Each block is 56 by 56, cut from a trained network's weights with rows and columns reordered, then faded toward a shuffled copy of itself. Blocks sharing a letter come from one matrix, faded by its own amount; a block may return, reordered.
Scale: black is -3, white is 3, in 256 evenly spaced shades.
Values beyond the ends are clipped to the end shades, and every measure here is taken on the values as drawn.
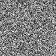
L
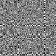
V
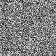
L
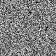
L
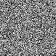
L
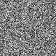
L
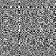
V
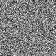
L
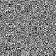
V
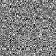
V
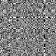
V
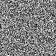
L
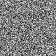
L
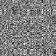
V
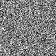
L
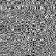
V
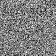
L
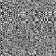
V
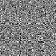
V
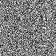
L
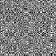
V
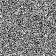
L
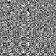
V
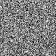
L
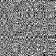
V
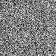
L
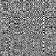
V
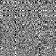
V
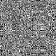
V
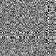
V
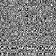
V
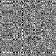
V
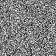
L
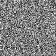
L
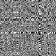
V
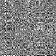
V
